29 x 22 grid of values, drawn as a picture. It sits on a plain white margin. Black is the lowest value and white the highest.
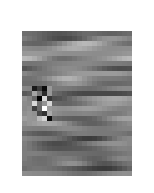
Overall the values sit about 50% of the way up the scale. An odd patch, rougher than its surroundings, sits in the middle left. Values change most from cell to cell in the middle left. The grain runs across in streaks.
